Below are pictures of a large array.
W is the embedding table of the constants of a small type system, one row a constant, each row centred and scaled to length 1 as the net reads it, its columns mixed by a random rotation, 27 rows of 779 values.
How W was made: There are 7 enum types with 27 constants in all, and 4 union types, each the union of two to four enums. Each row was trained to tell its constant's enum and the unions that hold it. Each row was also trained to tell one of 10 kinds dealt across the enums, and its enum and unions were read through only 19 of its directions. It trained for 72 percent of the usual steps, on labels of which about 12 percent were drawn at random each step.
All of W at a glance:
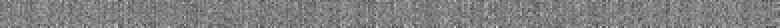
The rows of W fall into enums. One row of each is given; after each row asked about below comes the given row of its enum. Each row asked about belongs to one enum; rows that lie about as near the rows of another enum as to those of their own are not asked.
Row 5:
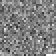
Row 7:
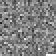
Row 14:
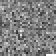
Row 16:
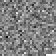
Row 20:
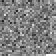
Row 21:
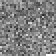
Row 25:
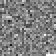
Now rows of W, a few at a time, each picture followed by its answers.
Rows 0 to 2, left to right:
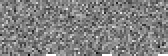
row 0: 7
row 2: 16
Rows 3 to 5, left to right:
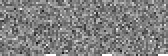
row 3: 20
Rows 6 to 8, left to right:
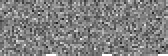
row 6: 14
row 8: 20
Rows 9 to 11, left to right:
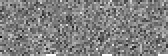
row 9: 21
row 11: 7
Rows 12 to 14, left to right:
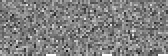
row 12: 5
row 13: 25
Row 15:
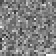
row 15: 16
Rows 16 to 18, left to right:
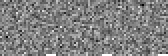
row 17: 25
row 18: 20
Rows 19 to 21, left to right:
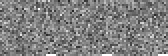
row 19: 21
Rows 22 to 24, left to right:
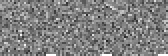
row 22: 14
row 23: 7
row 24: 25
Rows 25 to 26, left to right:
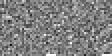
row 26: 7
